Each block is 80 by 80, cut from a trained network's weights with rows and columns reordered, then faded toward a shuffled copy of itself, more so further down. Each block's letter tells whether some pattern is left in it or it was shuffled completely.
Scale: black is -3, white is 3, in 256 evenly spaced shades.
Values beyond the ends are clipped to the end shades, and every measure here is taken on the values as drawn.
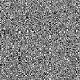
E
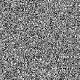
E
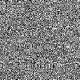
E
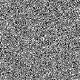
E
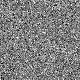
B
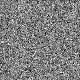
B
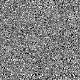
E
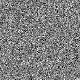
E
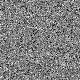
B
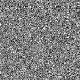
E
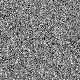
B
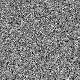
B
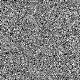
E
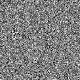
E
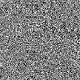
E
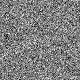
B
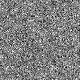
E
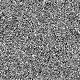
B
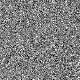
E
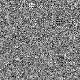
E
